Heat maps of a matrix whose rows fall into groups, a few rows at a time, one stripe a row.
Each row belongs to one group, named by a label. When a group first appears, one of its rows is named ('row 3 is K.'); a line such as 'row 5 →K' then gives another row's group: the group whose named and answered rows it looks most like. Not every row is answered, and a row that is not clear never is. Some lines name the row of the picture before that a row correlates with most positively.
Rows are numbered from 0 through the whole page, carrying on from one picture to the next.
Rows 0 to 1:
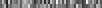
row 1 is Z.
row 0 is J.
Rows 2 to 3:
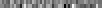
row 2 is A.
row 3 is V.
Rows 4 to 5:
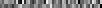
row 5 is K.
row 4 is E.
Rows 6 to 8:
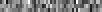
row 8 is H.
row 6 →Z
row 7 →J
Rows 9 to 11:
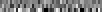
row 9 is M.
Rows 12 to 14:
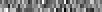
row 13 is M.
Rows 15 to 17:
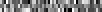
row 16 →A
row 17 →V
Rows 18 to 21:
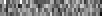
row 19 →M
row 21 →K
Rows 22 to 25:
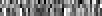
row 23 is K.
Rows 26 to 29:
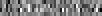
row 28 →K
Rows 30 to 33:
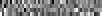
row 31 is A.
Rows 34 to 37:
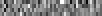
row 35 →Z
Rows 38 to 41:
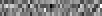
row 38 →K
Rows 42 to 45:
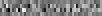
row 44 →M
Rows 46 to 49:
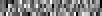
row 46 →K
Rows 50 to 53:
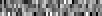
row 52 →M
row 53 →J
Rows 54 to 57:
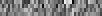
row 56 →V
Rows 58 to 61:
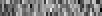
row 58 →E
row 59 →K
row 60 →K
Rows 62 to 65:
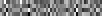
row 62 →V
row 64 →Z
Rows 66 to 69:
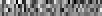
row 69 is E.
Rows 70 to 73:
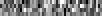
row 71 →M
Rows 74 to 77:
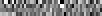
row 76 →K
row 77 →J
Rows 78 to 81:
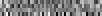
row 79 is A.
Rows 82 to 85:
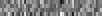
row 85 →H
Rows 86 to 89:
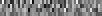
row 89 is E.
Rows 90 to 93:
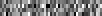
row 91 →H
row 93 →Z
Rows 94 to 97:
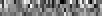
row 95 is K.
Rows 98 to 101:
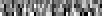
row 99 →A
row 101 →V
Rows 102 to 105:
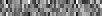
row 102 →Z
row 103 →H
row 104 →M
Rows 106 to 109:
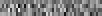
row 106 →A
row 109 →J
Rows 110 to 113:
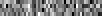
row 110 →J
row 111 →Z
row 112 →J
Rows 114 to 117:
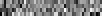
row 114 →A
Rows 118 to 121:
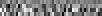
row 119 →M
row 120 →V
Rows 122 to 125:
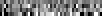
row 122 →A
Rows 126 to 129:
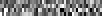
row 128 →H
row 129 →V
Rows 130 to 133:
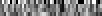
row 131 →H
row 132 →H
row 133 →E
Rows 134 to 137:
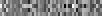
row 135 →V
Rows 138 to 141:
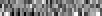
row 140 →A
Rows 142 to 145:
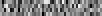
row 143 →H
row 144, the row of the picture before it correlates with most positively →141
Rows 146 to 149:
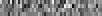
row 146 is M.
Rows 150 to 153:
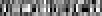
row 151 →Z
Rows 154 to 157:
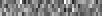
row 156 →V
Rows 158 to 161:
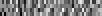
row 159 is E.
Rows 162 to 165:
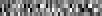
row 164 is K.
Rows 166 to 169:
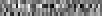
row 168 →Z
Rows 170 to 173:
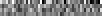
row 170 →J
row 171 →E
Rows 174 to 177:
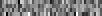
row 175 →M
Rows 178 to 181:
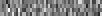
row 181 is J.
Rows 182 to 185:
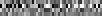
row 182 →A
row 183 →M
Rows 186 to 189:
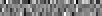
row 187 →Z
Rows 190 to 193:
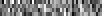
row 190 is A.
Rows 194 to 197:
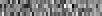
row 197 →A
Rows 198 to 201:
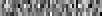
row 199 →H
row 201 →K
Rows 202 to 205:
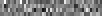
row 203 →A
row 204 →J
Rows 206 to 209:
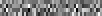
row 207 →Z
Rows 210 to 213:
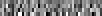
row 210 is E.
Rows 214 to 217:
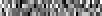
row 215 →J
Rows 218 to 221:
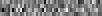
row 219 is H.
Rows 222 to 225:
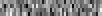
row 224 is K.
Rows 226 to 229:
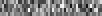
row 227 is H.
